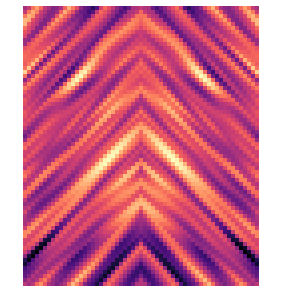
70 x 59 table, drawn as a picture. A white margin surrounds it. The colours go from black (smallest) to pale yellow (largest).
Histogram: bell-shaped. Mirror symmetry: left to right. Ninth with the highest average: centre.
